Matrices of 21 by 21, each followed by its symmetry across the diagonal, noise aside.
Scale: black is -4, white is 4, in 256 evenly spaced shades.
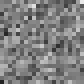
antisymmetric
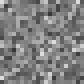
symmetric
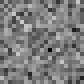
symmetric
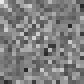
symmetric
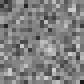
symmetric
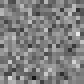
antisymmetric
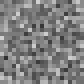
symmetric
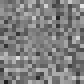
antisymmetric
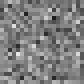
antisymmetric
